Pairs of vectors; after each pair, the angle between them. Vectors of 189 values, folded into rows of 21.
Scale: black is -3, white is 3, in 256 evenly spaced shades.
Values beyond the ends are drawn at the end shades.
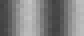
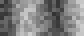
nearly parallel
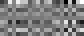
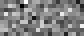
orthogonal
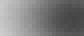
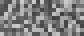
orthogonal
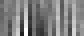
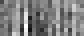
nearly parallel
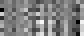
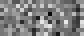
partly aligned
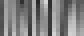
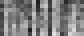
nearly parallel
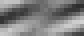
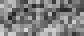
partly aligned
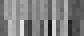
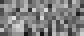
partly aligned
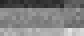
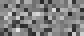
orthogonal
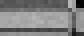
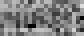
partly opposed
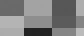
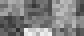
nearly opposite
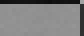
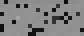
orthogonal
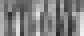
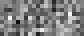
partly opposed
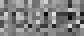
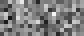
partly aligned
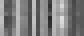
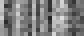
nearly parallel
